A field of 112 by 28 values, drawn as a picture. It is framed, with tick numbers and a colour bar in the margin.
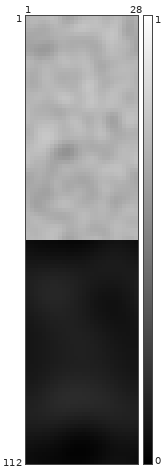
The table splits into 2 rows of 1 panel. Panel 1,1: high, blotchy, faint in contrast. Panel 2,1: very low, smooth, faint in contrast.
